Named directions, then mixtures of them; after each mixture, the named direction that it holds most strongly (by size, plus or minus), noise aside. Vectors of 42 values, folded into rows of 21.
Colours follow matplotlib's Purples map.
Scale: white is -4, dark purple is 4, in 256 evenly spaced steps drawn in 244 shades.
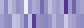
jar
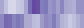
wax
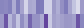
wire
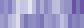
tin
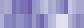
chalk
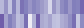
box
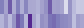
box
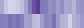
wax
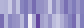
box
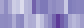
chalk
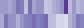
chalk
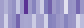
wire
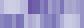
wax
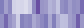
tin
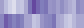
wax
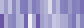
box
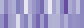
wire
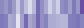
tin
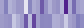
jar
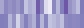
wire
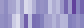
tin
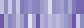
box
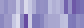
tin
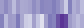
chalk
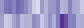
wax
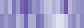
chalk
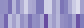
wire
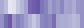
wax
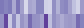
wire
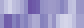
wax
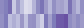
chalk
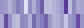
jar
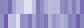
tin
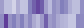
wax
